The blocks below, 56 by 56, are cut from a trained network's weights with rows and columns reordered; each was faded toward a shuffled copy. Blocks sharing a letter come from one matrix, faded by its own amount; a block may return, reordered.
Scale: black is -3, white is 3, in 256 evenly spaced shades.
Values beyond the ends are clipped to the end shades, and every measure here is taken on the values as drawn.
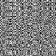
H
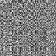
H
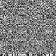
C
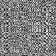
H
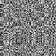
H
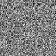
H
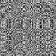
H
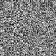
H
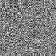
H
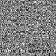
C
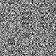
C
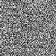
H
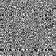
C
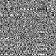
C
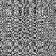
H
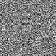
H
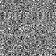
C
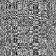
H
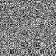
C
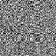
C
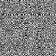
C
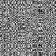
H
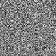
H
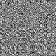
H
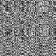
H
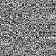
C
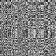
H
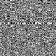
C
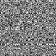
C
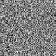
H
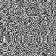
H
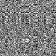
C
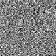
H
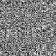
H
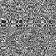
C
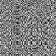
H
